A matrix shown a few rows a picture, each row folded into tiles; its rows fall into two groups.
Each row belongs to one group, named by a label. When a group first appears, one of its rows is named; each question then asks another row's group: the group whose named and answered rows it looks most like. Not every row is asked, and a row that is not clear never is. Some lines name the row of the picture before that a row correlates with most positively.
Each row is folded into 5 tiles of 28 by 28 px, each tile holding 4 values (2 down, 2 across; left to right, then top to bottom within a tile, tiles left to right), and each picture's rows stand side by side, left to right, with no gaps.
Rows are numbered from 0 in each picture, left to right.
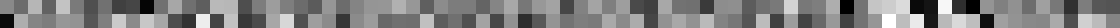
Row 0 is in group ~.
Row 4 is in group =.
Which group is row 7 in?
~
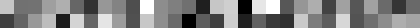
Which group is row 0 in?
~
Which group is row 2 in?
~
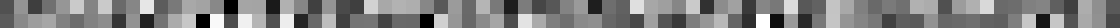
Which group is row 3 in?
~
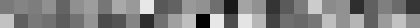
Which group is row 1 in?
~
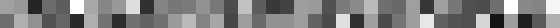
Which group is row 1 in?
=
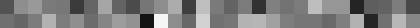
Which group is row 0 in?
=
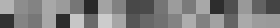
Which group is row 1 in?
=
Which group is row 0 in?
~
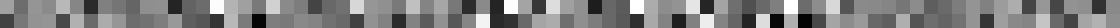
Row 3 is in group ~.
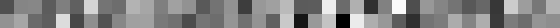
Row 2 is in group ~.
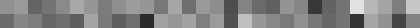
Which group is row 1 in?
~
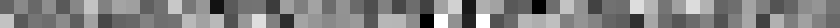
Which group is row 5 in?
~
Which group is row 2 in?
~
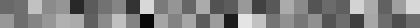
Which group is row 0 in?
=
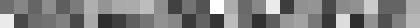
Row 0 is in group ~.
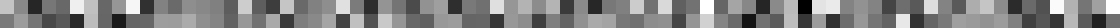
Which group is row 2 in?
~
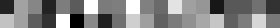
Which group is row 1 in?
=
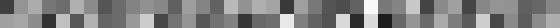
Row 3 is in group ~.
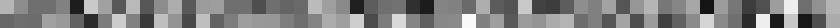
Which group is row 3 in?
=
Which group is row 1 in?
~
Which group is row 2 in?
=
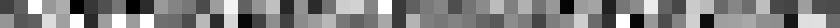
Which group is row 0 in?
=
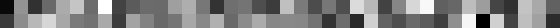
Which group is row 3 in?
~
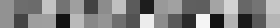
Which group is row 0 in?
~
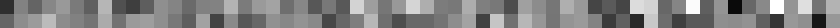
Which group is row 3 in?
~
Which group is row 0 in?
=
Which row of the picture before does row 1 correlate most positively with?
1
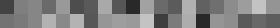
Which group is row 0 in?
=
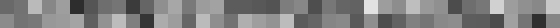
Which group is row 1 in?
~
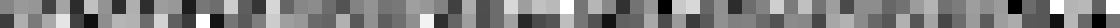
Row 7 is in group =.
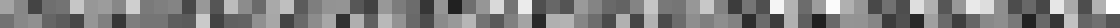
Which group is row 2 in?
~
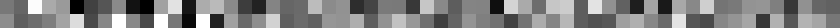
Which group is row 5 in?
~
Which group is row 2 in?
=
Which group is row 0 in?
=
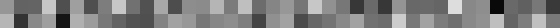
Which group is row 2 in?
=
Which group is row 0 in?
~
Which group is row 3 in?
=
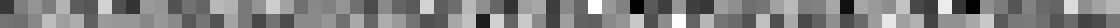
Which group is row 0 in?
=
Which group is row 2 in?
~
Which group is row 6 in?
=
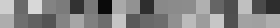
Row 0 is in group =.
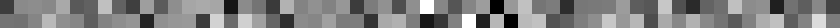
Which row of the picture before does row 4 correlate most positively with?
1
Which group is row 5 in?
=
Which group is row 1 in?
~
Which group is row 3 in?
~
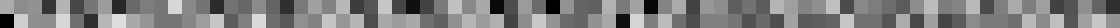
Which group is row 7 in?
=
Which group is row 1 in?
=
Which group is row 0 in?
~
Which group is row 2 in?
=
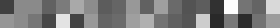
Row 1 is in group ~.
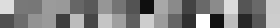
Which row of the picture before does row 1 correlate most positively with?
0
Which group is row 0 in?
~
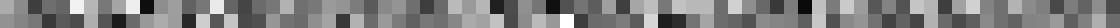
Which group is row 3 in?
=
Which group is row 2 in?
~
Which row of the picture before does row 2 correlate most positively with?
0
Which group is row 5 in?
=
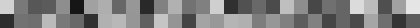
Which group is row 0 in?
~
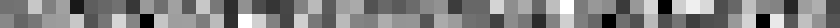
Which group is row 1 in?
~
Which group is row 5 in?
~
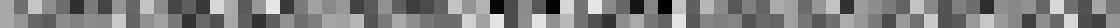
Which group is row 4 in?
=
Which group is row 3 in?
=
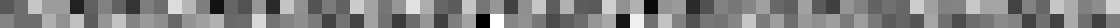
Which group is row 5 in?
=
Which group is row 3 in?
~
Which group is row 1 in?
=
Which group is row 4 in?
~
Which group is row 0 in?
=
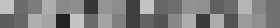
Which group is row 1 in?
~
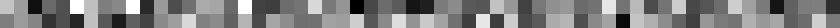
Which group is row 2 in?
=
